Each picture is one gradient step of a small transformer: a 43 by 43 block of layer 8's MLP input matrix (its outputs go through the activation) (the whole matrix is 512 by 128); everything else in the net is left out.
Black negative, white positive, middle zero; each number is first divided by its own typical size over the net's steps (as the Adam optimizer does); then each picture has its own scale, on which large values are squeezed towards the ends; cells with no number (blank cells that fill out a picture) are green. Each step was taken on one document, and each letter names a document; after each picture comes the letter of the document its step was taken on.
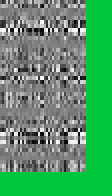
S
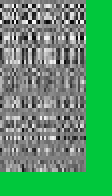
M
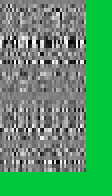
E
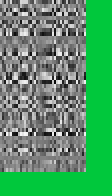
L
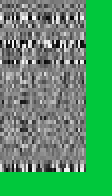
M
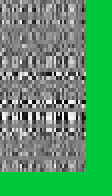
L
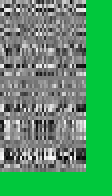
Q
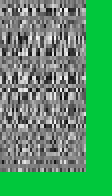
L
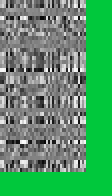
S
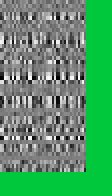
M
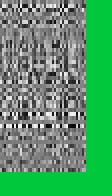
L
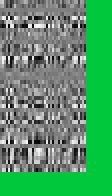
S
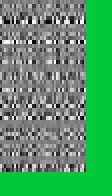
M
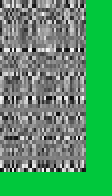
M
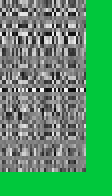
L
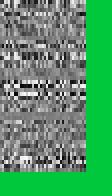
Q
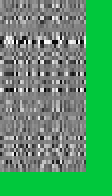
E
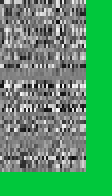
Q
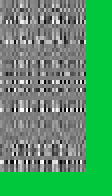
E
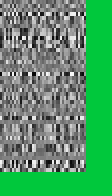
M
